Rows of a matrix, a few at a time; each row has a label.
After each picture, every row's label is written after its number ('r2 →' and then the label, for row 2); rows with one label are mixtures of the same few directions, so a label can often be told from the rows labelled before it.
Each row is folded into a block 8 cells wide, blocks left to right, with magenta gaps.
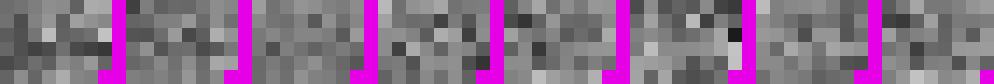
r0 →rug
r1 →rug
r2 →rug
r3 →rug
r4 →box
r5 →rug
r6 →rug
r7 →box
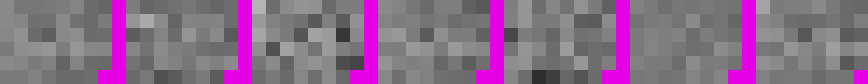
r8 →rug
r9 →box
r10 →rug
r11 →rug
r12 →box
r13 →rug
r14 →rug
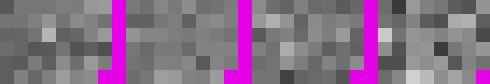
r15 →rug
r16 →box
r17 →box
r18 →box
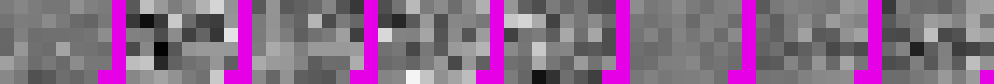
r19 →box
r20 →box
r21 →rug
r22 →box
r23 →box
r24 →rug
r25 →rug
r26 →rug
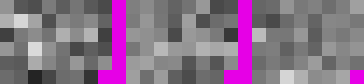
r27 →box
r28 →rug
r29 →box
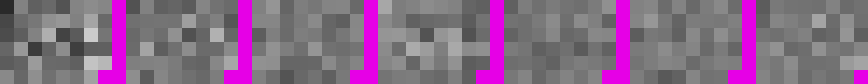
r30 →rug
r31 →rug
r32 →box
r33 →rug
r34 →rug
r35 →box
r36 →rug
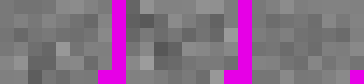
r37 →box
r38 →box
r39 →box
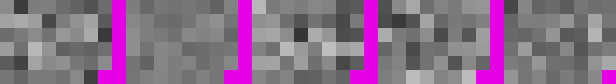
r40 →box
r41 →box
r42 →rug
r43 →box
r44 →rug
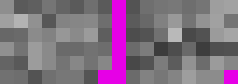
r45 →box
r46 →rug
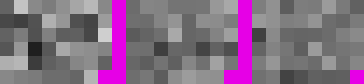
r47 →box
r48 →rug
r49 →box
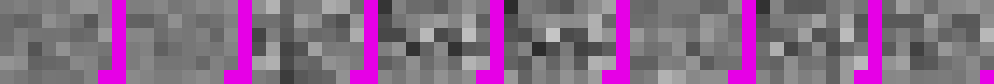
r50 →box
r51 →box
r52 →box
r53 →rug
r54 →rug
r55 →box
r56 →rug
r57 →box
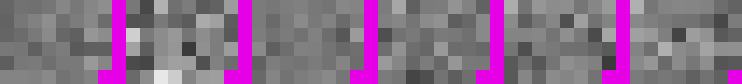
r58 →rug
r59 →box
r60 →rug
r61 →box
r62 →rug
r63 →rug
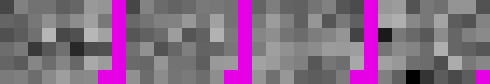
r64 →rug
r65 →rug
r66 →rug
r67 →box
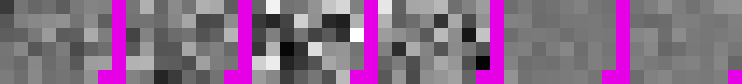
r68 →rug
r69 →box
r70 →box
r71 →rug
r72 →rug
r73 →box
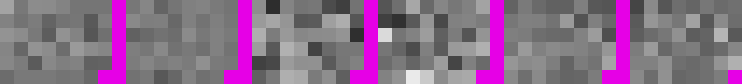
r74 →rug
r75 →box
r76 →box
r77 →box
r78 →rug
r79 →rug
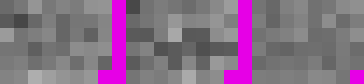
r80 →box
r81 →rug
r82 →rug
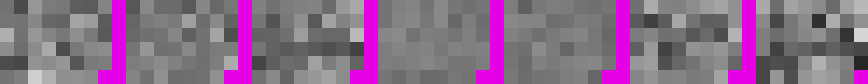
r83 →box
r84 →rug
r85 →rug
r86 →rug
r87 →box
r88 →box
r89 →rug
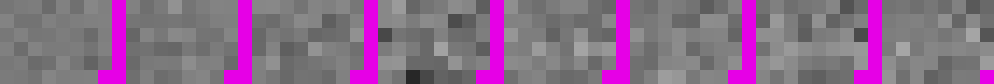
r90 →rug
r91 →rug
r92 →box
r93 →box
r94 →rug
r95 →box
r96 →rug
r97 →rug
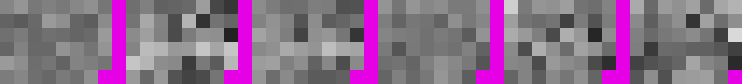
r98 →box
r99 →rug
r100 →rug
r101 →rug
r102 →rug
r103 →rug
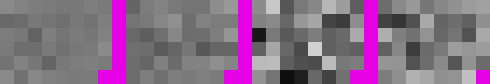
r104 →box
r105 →rug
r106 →box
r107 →box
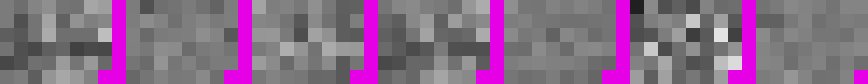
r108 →rug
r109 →box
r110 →rug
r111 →rug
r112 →rug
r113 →rug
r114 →box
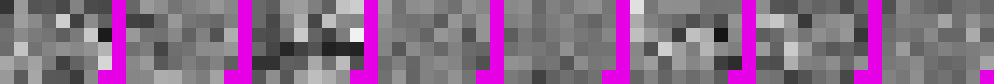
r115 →rug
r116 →box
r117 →rug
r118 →rug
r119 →box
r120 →rug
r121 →box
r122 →rug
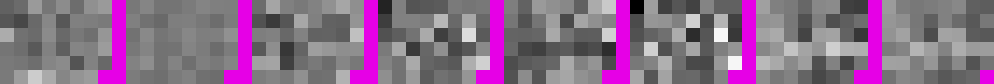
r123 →box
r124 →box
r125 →box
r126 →rug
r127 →rug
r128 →rug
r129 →rug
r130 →rug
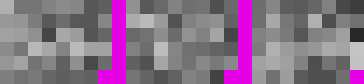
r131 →rug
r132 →box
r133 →rug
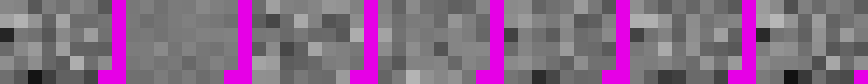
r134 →box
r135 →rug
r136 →box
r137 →box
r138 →box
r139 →box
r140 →box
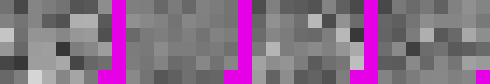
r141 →box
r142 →box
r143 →rug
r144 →rug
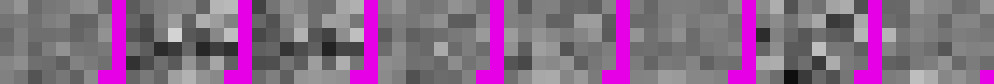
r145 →box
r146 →rug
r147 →rug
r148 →box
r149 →box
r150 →box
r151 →box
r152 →box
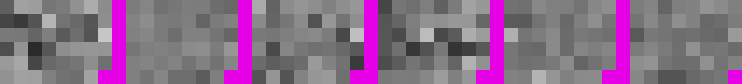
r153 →box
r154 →rug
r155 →rug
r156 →rug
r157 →box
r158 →box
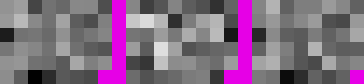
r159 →box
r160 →box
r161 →box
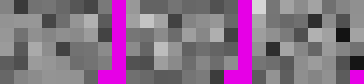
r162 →box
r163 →box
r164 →rug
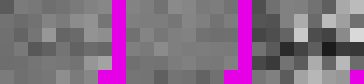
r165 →rug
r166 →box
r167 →rug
